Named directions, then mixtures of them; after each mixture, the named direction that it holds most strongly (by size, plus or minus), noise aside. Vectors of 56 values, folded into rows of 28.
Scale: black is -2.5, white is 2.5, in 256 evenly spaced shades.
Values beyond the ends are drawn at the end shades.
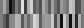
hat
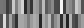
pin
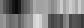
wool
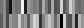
hat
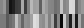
hat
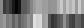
wool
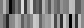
hat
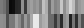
wool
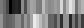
wool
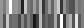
hat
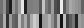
pin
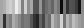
wool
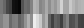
wool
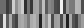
pin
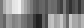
wool
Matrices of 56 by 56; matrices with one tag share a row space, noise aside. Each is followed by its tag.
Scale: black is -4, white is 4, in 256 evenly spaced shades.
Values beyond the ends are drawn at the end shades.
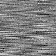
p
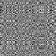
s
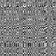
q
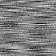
p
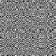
s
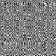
q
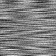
p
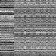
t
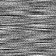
p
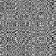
s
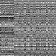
t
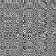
q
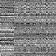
t
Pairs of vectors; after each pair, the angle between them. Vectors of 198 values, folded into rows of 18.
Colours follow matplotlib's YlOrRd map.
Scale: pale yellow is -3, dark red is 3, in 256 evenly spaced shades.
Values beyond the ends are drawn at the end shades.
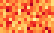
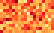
orthogonal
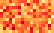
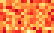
orthogonal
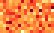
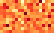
orthogonal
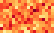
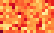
orthogonal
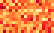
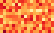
nearly parallel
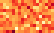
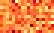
partly aligned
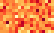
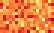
nearly opposite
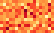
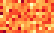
orthogonal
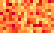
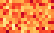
orthogonal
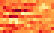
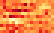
nearly parallel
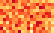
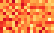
partly aligned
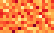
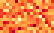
nearly parallel
